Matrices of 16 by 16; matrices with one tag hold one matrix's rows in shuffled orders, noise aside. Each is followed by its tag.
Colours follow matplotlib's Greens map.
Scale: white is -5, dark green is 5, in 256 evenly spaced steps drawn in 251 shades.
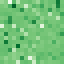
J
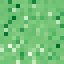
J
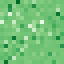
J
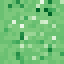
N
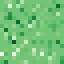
J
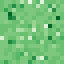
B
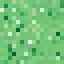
J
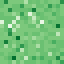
J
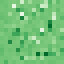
N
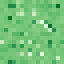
B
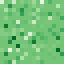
J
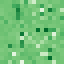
N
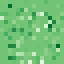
B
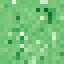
N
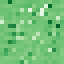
B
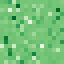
J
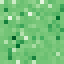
J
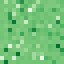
J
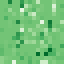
N
